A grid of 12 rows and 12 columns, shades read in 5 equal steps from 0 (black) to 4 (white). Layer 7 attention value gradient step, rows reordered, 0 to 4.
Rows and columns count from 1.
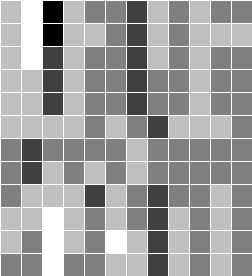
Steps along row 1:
up down up down same down up down up down same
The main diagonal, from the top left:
3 4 1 3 2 3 3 2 2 2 3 2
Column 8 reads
3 3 3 2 2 1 2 2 1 1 1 1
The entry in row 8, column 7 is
3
